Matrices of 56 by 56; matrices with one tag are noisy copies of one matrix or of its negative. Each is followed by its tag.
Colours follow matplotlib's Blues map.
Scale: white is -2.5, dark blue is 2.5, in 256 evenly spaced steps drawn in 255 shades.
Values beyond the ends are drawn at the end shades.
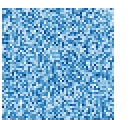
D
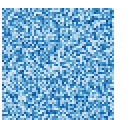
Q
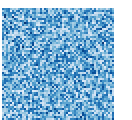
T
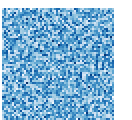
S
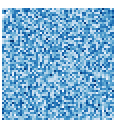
D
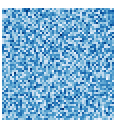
D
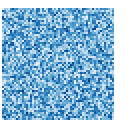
T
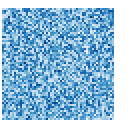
D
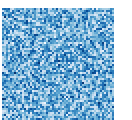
T
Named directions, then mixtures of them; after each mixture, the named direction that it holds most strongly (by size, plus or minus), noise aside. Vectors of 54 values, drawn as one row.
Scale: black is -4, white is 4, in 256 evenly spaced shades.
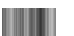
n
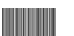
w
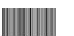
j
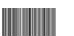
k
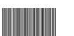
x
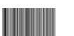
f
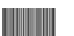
w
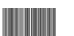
j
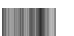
n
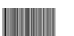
f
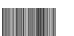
w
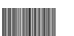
k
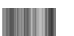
n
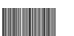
k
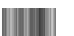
n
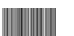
k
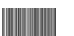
f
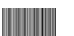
x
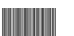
x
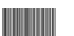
x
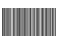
x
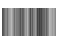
n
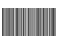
w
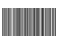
x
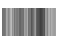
n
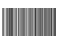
f
